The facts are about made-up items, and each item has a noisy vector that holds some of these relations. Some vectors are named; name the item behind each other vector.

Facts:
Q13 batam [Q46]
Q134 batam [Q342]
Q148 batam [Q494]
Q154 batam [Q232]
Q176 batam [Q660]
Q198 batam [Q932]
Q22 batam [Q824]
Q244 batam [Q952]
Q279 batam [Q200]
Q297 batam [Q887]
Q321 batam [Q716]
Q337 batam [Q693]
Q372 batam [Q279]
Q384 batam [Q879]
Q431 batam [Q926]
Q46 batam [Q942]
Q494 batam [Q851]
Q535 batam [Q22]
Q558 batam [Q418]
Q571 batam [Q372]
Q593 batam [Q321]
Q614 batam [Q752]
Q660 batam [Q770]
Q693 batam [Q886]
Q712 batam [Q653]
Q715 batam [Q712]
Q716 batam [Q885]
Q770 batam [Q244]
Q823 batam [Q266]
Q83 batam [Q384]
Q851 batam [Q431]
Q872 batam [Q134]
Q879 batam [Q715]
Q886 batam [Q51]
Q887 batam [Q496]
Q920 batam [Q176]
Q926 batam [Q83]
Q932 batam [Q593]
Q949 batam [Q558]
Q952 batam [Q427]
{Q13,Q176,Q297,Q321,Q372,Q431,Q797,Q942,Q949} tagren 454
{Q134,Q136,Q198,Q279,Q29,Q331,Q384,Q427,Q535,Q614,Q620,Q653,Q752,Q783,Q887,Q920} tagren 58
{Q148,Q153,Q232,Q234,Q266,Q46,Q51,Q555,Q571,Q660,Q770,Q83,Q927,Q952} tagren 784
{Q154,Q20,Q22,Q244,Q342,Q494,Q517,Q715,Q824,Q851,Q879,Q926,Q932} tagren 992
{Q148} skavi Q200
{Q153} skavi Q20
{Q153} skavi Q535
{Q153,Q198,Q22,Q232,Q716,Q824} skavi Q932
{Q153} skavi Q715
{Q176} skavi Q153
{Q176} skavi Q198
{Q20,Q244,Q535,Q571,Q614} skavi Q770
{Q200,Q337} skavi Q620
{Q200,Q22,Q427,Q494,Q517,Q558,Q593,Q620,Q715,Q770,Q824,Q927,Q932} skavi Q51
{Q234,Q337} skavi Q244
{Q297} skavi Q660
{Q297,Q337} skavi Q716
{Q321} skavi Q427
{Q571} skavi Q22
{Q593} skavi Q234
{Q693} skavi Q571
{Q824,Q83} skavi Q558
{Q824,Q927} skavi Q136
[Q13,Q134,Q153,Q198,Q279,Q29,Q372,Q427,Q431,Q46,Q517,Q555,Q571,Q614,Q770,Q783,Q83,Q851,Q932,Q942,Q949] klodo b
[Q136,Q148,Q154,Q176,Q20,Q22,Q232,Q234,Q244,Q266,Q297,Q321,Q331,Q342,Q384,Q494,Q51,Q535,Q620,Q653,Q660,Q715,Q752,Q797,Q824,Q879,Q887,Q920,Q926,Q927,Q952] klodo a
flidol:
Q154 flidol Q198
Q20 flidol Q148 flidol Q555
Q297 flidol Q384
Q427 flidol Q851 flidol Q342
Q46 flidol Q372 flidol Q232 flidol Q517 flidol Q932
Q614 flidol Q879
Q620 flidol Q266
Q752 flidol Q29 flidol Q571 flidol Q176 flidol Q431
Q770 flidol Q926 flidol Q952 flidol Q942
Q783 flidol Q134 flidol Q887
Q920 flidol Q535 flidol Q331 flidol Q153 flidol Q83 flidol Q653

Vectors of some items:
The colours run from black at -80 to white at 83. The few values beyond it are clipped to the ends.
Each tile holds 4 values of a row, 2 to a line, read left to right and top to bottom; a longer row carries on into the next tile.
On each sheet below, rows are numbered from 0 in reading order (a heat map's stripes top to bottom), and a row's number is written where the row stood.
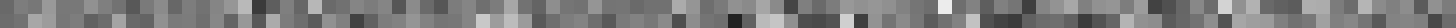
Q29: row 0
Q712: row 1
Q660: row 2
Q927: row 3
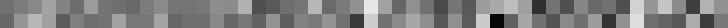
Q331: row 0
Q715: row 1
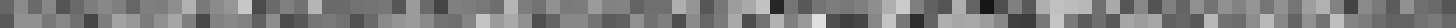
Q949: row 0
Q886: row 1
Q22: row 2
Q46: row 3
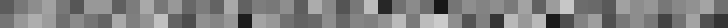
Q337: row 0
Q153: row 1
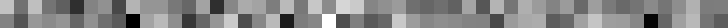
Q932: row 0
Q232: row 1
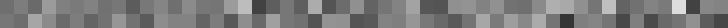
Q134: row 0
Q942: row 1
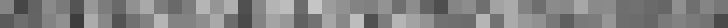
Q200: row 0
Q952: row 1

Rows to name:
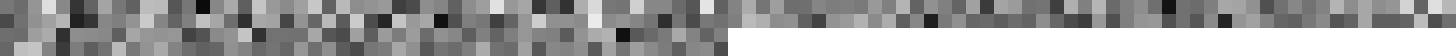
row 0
Q558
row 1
Q770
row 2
Q321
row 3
Q517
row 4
Q136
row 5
Q752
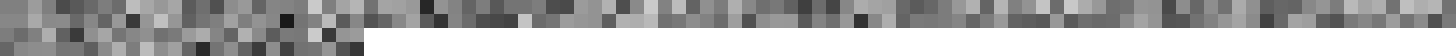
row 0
Q824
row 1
Q620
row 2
Q494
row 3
Q593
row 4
Q431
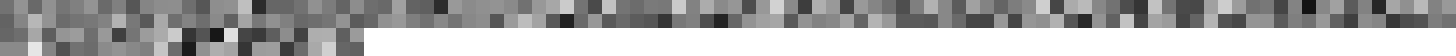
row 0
Q920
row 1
Q176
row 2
Q653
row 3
Q20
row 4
Q716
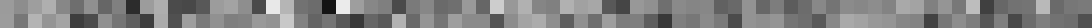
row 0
Q427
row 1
Q148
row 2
Q797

